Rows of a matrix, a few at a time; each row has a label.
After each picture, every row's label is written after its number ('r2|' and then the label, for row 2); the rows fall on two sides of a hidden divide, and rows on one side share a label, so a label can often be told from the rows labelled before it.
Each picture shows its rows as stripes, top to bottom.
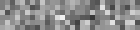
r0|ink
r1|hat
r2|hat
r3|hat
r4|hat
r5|hat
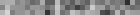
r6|hat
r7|hat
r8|hat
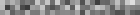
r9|hat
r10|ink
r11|hat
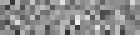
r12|hat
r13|hat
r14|hat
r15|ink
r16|ink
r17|hat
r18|hat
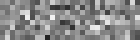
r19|hat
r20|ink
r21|hat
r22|hat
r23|ink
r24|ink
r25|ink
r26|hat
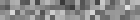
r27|ink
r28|ink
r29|hat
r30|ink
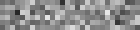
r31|ink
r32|hat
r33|hat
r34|hat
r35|hat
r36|ink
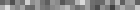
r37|hat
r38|hat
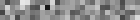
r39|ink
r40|hat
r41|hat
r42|hat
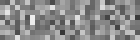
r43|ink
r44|hat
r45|hat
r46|ink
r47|ink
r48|ink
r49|hat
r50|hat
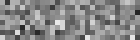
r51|ink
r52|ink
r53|ink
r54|hat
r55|hat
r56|hat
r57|ink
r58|ink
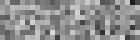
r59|ink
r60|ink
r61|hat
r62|ink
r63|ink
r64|hat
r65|hat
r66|ink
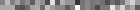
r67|hat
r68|ink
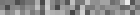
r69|ink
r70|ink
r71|hat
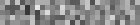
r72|hat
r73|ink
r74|ink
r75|ink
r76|ink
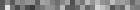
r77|ink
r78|hat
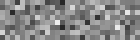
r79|ink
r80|ink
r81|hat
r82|hat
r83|hat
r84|ink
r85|ink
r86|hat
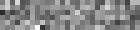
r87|hat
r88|hat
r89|ink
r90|ink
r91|hat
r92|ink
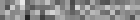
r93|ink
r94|ink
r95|hat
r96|ink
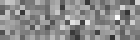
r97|hat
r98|ink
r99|hat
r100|hat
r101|ink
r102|hat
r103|hat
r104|hat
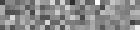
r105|hat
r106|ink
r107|hat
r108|ink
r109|ink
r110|hat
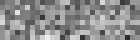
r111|hat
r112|hat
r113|ink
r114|ink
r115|hat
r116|ink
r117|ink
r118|ink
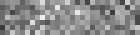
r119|hat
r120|hat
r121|ink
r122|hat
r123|ink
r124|hat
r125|hat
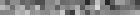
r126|ink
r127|ink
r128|hat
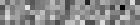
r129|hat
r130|hat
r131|hat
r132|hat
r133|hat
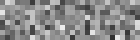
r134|hat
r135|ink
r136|ink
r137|ink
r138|hat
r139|hat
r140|hat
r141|ink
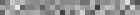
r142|ink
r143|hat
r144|hat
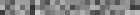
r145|hat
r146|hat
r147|hat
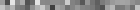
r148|ink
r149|hat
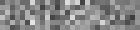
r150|ink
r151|ink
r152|hat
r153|ink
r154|ink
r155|ink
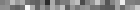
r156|ink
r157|hat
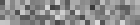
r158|hat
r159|ink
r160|hat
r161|hat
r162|ink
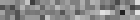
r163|hat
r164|ink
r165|hat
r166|ink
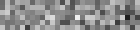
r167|hat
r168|hat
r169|hat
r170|ink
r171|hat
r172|ink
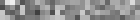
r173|hat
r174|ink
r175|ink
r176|hat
